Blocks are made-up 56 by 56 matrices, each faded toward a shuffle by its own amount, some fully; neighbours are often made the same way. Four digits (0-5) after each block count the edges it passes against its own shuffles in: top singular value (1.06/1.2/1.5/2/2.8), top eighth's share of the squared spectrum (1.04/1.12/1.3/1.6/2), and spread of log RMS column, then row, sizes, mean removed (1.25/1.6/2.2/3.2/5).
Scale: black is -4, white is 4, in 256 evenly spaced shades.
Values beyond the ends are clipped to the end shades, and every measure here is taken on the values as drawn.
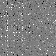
3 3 1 1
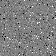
1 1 1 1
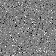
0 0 0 0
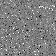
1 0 0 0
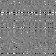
4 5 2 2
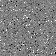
1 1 0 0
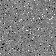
1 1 0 0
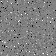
0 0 0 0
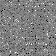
1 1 0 0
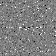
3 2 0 1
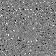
2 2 0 0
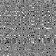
4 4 2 3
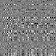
4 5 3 3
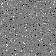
1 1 0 0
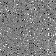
3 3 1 0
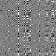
4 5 3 2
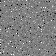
2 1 0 0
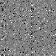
3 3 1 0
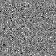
3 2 1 1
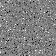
1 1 0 0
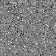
3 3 1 1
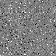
3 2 0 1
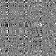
4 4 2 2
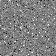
1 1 0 0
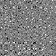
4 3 2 2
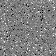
0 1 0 0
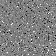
1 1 0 0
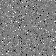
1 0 0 0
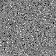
2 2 0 0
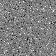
0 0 0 0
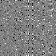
4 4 2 1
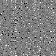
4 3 1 1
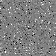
2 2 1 0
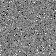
0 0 0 0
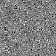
3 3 0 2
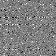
3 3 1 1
